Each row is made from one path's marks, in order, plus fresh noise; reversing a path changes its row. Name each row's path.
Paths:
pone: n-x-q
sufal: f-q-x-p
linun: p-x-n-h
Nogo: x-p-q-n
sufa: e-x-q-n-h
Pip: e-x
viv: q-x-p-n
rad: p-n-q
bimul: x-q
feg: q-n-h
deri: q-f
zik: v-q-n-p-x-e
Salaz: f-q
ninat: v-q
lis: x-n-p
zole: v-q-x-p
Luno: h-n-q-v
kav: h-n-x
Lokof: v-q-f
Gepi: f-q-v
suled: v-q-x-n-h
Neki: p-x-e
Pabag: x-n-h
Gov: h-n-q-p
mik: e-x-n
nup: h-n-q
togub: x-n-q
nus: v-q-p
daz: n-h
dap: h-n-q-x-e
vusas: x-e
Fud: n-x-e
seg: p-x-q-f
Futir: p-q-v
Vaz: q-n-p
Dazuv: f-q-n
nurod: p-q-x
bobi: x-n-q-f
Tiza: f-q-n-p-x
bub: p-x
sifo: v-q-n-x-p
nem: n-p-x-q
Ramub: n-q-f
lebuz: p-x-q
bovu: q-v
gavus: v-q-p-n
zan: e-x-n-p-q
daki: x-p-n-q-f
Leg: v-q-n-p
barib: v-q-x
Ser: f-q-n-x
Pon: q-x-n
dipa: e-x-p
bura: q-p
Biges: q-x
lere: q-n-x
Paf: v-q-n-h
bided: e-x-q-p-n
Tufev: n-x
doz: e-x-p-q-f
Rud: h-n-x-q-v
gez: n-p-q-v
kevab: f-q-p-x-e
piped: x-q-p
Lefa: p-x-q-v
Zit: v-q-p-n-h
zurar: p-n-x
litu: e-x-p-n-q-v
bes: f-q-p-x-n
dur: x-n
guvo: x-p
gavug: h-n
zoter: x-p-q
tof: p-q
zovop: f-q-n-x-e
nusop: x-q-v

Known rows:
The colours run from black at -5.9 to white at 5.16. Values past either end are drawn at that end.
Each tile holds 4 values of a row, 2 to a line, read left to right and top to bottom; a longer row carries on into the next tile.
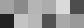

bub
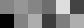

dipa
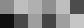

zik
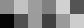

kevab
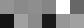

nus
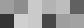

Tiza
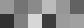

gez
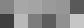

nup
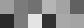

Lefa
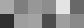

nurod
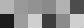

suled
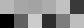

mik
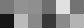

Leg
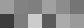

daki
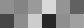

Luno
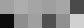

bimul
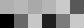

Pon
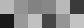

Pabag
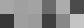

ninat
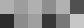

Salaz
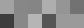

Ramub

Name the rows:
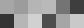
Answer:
zan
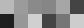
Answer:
sufa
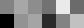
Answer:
sufal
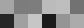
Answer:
Gepi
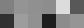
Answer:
Gov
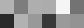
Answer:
barib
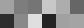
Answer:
nusop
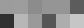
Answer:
togub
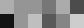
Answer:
Zit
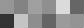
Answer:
Tufev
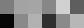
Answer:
sifo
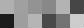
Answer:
feg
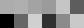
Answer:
bes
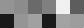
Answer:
piped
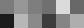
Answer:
Vaz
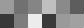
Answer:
litu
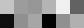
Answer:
Dazuv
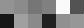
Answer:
bura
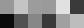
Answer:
vusas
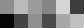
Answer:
Neki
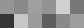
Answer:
lere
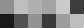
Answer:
Fud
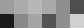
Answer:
pone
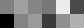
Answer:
guvo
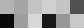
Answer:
gavus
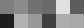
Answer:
lis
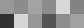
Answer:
Ser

